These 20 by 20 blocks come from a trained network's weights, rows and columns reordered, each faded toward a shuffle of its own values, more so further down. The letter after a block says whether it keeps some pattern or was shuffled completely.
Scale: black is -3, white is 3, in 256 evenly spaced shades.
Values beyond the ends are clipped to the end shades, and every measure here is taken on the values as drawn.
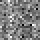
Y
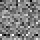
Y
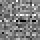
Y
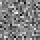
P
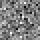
P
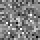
P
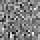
Y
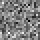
P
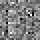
Y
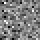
P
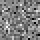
P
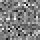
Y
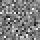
P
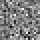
P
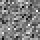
P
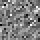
P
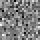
P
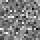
Y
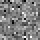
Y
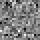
Y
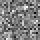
P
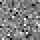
P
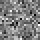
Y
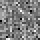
Y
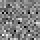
Y
